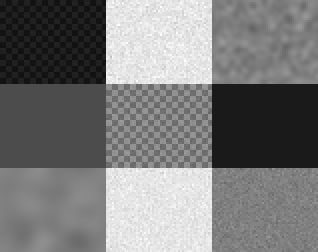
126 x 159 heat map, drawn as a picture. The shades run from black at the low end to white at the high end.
The table splits into 3 rows of 3 panels. Panel 1,1: very low, checkered, faint in contrast. Panel 1,2: very high, fine-grained, faint in contrast. Panel 1,3: middling, blotchy, faint in contrast. Panel 2,1: low, flat. Panel 2,2: middling, checkered. Panel 2,3: very low, flat. Panel 3,1: middling, smooth, faint in contrast. Panel 3,2: very high, fine-grained, faint in contrast. Panel 3,3: middling, fine-grained, faint in contrast.
